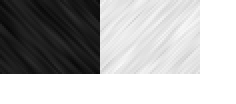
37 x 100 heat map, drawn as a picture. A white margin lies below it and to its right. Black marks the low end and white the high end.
The table splits into one row of 2 panels. Panel 1,1: very low, slanting down to the right, faint in contrast. Panel 1,2: very high, slanting up to the right, faint in contrast.
